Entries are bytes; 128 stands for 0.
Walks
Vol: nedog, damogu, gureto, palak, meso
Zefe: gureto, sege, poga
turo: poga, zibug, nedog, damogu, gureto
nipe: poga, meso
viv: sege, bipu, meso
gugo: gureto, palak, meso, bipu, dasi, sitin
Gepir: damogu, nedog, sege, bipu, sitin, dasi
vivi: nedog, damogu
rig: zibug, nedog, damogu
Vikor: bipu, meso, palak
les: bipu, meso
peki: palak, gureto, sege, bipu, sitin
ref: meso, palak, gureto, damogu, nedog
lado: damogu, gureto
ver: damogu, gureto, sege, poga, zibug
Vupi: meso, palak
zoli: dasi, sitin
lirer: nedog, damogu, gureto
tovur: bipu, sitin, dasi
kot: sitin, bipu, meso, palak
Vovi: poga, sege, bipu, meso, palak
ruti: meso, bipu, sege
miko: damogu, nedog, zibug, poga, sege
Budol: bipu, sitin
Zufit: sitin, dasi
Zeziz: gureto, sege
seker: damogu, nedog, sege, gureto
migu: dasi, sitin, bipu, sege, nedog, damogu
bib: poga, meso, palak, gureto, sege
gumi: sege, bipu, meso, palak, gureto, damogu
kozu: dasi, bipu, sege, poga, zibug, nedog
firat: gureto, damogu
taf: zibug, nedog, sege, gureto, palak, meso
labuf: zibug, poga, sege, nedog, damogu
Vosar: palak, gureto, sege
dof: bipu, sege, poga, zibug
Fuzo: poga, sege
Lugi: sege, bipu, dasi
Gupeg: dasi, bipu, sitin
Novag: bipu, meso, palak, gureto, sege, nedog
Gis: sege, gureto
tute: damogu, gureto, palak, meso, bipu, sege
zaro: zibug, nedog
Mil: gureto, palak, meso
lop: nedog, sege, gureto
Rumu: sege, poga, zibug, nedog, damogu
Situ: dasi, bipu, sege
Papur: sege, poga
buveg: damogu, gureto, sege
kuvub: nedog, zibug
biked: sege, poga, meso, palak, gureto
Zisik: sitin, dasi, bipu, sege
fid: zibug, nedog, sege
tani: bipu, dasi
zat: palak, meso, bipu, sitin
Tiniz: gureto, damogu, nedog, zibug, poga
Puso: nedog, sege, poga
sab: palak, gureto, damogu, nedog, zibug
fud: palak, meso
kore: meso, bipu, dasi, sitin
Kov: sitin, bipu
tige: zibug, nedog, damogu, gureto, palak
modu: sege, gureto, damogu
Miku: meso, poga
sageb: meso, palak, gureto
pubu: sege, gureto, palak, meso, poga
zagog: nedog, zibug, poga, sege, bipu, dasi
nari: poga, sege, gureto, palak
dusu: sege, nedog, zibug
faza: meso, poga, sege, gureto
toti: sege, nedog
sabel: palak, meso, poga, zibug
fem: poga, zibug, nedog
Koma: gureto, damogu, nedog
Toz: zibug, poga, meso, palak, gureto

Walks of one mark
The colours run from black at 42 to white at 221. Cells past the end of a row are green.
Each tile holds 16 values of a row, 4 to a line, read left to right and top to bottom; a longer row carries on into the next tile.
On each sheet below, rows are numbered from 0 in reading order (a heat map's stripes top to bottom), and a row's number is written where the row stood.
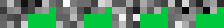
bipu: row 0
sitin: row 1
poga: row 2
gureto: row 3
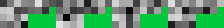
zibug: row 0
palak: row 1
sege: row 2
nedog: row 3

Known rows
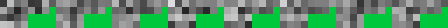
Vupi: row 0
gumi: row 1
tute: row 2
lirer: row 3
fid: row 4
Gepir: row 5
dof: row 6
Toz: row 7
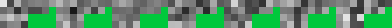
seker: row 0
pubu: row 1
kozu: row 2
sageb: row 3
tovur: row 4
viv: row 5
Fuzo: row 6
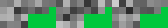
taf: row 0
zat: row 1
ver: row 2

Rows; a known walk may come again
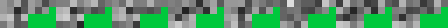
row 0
Rumu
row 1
fid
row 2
tige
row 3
Vosar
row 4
biked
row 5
kot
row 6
Vupi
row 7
zat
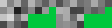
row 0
Puso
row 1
Toz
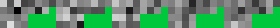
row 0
Zeziz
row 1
rig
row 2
dusu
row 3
dof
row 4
gugo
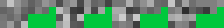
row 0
migu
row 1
nipe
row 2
labuf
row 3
Vol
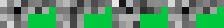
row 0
Gis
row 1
viv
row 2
lado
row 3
modu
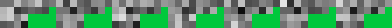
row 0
zaro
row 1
Tiniz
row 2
kuvub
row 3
nari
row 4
Zefe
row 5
buveg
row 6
lop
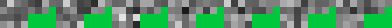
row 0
kore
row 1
tovur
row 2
fem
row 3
pubu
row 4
ver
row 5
Lugi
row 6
tute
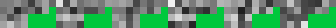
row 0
peki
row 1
seker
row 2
gumi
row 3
vivi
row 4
Papur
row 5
tani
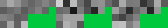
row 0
kozu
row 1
Koma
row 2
sageb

